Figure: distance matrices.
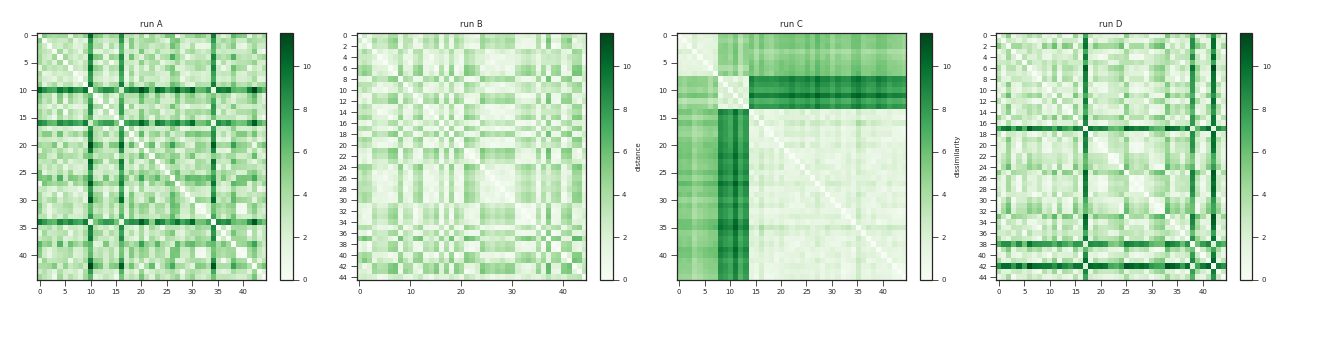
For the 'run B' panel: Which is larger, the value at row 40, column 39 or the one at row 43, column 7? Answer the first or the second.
the second
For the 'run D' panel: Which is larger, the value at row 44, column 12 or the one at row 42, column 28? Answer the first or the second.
the second
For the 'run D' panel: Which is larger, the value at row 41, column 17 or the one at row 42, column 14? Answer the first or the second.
the first
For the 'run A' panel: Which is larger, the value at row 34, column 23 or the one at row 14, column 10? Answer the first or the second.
the first
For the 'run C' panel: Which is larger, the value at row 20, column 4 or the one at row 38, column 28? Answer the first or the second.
the first
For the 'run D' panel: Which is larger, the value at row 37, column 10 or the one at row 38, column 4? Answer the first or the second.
the second
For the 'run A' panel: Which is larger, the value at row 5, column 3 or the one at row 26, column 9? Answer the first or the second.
the second
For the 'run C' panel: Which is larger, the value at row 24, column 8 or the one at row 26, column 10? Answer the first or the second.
the first
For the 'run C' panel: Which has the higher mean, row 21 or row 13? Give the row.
13
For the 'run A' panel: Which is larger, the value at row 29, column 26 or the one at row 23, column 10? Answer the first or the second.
the second
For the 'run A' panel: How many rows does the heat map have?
45
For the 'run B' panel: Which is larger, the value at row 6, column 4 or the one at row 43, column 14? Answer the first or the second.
the second
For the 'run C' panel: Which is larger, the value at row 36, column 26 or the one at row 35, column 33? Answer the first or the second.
the second
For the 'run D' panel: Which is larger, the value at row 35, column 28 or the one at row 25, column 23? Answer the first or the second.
the second
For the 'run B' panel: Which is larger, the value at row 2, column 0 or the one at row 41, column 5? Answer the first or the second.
the second
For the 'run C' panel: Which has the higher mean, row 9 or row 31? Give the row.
9
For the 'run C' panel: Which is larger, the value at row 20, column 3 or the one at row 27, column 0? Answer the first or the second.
the second
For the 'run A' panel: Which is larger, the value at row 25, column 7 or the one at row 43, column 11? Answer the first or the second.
the second
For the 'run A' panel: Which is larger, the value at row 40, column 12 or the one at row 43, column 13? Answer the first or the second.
the first
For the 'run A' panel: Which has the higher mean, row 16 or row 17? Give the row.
16
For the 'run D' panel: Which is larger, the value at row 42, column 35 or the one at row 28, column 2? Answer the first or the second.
the first
